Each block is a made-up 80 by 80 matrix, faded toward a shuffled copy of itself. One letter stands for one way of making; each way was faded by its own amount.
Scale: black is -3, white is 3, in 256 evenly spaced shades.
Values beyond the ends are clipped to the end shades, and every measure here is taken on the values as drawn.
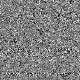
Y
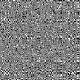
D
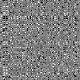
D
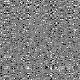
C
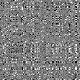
D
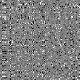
C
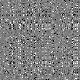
C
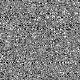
Y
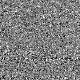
Y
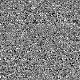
Y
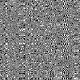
D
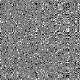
C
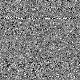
Y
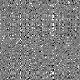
C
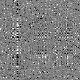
C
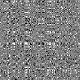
D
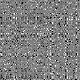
C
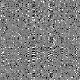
C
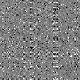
C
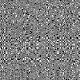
D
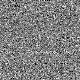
Y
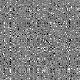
C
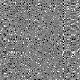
C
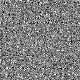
Y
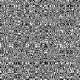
D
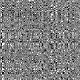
D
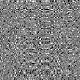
D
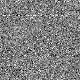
Y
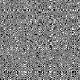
D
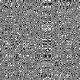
C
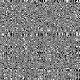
D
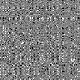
D
